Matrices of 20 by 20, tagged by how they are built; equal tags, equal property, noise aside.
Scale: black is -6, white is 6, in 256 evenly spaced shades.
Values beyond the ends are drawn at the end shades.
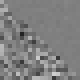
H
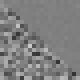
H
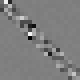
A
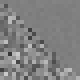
H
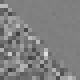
H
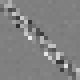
A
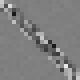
A
